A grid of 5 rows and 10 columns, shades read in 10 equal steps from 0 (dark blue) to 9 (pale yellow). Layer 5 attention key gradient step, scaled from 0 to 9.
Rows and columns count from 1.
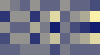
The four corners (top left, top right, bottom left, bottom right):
5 2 3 3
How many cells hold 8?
2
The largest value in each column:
5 5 5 6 5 8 5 5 6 9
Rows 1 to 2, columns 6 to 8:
3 5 3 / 8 3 5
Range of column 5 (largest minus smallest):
2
